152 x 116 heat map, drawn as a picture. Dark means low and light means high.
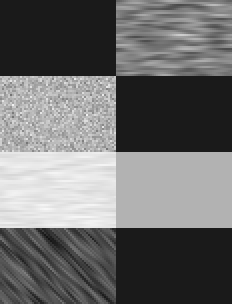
The table splits into 4 rows of 2 panels. Panel 1,1: very low, flat. Panel 1,2: middling, streaked across. Panel 2,1: high, fine-grained. Panel 2,2: very low, flat. Panel 3,1: very high, streaked across, faint in contrast. Panel 3,2: high, flat. Panel 4,1: low, slanting down to the right. Panel 4,2: very low, flat.
